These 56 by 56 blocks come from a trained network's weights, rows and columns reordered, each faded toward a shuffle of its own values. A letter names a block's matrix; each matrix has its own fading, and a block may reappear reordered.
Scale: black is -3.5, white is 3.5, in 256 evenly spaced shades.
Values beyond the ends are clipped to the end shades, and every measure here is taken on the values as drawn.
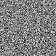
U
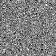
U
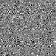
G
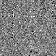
U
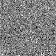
U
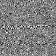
G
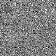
U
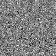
U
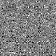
G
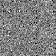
U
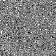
U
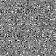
G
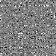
G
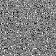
G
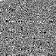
U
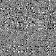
G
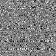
G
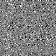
G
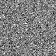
U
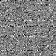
G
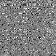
G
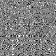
G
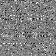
G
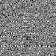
G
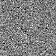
U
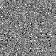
U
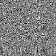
U
